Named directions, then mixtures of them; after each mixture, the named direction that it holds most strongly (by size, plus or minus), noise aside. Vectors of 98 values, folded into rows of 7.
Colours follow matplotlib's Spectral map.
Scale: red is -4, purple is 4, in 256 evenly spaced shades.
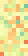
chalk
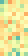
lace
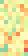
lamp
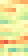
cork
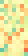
lamp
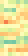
cork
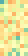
lace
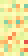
chalk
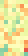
lamp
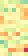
cork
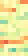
cork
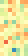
lace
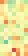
lace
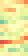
cork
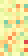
chalk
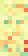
lamp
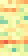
cork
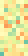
chalk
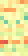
cork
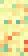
lamp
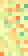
chalk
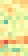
cork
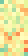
lamp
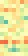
cork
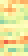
cork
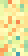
lace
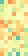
lace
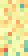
lamp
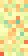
chalk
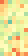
lace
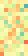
chalk
